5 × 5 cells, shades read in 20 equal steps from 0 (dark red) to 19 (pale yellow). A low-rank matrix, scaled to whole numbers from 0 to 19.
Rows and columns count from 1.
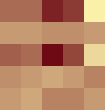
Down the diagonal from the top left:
8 12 0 12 12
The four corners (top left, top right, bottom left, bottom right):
8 19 12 12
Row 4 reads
11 12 13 12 10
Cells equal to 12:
7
